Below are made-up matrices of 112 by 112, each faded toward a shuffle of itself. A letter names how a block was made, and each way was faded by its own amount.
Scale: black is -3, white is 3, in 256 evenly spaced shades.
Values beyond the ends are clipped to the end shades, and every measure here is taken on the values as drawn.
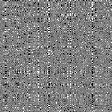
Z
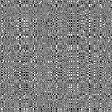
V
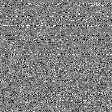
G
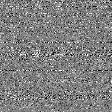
G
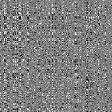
Z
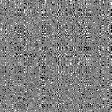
Z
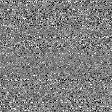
G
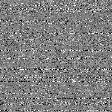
G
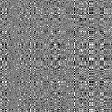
V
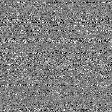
G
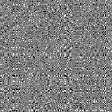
Z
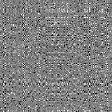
Z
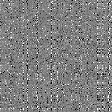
Z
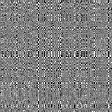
V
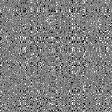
Z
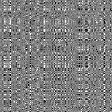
V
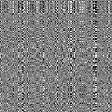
V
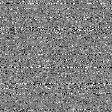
G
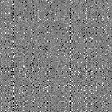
Z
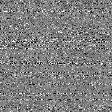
G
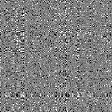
Z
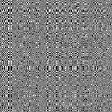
V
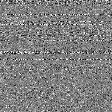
G
